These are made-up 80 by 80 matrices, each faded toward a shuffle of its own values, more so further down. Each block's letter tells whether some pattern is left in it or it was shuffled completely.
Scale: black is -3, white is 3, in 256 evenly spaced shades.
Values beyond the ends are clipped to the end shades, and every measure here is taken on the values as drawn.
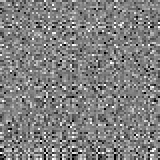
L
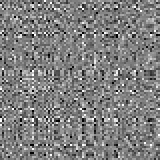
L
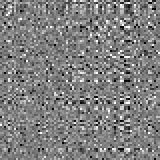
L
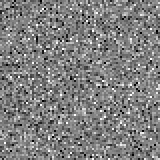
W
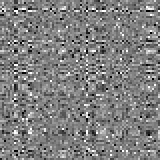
L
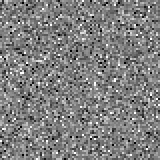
W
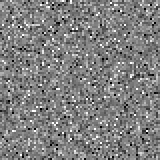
W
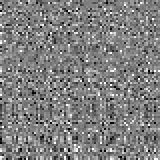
L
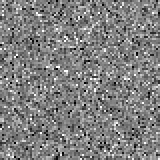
W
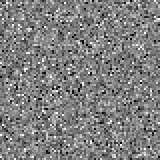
W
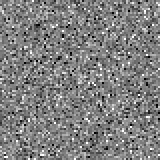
W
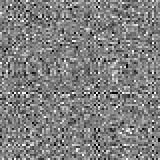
L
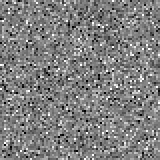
W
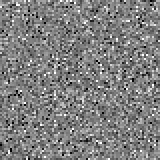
W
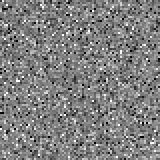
W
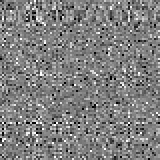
L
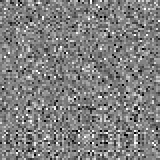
L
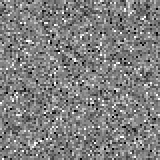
W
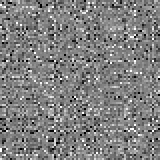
L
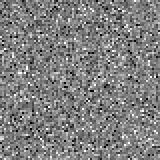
W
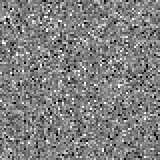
W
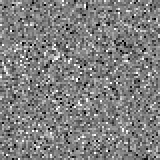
W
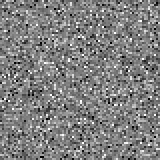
W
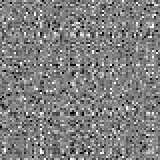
L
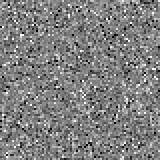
W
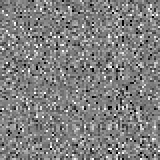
L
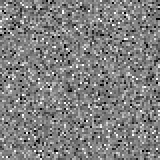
W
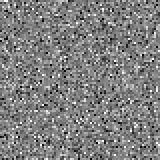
W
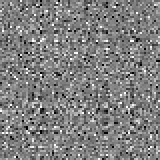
L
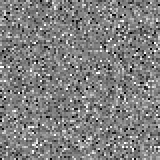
W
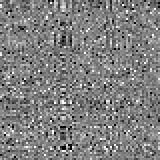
L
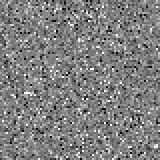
W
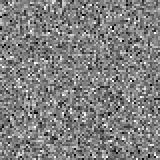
W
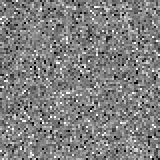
W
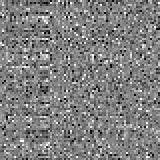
L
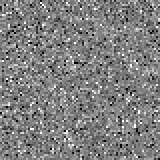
W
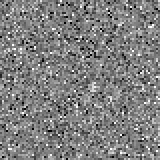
W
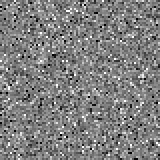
W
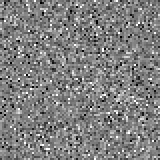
W
